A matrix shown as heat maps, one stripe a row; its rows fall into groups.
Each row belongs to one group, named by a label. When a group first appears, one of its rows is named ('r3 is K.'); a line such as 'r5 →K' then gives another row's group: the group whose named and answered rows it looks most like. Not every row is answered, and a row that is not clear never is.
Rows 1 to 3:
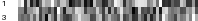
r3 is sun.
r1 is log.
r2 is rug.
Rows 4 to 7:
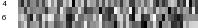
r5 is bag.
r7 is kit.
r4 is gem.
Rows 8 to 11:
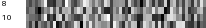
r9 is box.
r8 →sun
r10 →sun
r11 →gem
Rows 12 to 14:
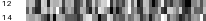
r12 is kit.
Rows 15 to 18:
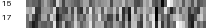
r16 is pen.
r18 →gem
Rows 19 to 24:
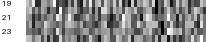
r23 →sun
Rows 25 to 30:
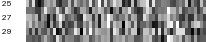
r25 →pen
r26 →sun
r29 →gem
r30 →sun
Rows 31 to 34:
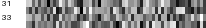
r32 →gem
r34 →bag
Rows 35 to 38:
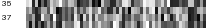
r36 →box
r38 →gem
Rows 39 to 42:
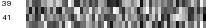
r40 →gem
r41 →box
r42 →sun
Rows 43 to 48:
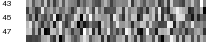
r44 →box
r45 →gem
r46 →log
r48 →sun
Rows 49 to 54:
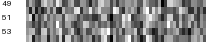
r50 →gem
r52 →sun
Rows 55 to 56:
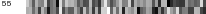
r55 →log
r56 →rug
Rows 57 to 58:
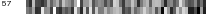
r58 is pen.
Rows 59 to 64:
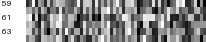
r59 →gem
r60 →rug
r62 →kit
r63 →rug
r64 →kit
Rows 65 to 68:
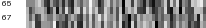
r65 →rug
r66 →rug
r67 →pen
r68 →pen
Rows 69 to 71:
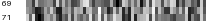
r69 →bag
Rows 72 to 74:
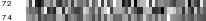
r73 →sun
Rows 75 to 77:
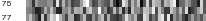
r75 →bag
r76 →box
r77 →kit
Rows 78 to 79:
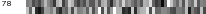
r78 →sun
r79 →pen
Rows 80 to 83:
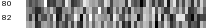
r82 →gem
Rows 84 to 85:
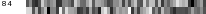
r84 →box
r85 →log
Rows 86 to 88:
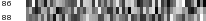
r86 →gem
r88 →sun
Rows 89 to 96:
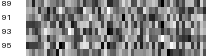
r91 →rug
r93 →kit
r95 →sun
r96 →log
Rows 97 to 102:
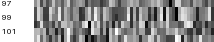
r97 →log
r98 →box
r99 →box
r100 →gem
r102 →log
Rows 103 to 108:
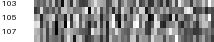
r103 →sun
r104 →gem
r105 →rug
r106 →rug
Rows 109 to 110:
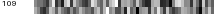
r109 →sun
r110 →box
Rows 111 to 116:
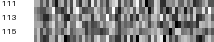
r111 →rug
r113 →box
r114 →kit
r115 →log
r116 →box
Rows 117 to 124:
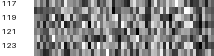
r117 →bag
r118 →gem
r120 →gem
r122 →log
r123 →gem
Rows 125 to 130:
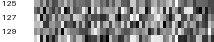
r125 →bag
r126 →gem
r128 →pen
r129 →bag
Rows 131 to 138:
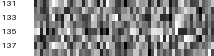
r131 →kit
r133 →sun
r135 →log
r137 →kit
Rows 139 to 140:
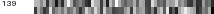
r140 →box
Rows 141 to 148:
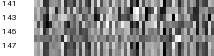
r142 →rug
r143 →kit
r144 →pen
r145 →pen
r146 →sun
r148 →pen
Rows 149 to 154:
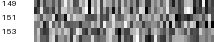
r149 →gem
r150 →gem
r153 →kit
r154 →rug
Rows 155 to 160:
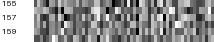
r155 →box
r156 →bag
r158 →bag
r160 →sun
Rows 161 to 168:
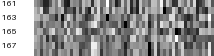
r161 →box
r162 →pen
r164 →bag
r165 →kit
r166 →bag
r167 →bag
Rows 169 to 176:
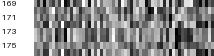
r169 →gem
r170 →rug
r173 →log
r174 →log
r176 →pen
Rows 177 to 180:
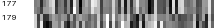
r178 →rug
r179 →pen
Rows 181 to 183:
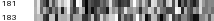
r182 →log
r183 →kit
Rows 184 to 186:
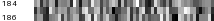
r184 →rug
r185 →box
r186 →box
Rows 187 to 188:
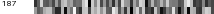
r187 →gem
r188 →rug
